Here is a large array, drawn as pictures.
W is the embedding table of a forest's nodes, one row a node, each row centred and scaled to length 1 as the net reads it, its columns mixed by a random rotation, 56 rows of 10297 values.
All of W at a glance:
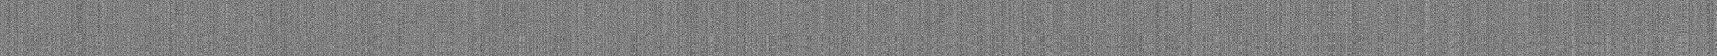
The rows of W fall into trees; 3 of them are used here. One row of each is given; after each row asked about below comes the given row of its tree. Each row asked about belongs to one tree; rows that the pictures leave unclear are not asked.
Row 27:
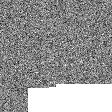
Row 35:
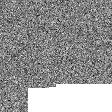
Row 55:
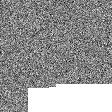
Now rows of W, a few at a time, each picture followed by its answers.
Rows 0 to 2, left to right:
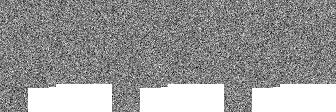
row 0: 27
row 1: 55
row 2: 35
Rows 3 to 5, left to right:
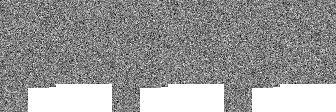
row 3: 55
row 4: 27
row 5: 27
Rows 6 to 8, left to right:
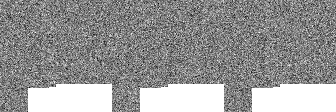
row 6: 27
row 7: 35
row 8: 27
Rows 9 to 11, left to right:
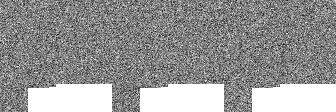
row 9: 27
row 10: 27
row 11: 35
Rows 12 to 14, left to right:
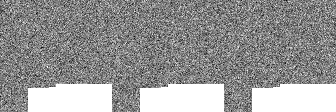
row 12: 55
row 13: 27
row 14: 35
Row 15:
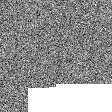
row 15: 35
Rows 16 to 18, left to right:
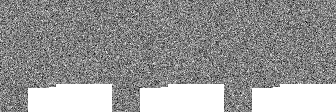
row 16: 27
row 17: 27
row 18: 55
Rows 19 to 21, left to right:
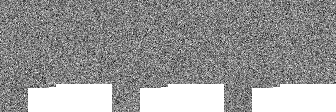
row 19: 27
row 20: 55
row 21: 27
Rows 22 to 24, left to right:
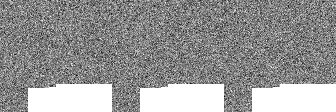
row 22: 27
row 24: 55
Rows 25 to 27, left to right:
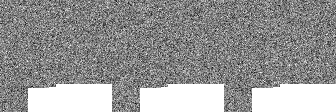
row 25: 27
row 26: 35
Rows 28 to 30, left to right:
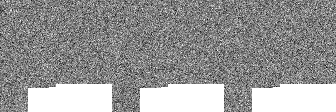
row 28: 55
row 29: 27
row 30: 55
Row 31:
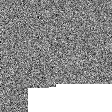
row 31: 27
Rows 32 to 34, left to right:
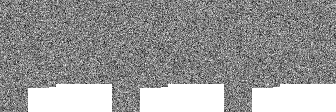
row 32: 27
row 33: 55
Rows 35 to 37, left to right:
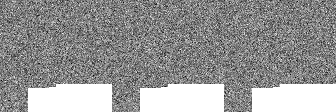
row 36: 55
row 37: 55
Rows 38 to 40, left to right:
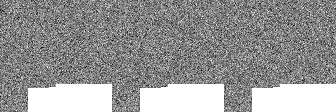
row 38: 55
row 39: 55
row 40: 55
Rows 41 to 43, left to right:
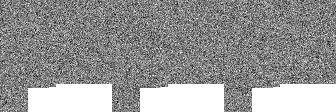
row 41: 55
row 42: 27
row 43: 27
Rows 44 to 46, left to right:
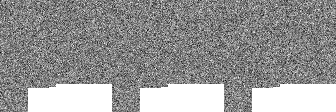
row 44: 55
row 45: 55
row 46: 35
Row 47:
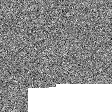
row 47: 35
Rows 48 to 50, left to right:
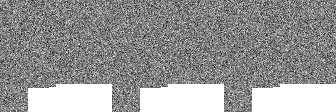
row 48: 55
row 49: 55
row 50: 55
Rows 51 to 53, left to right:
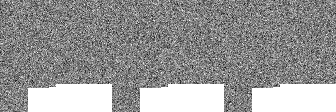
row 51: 55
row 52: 27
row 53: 27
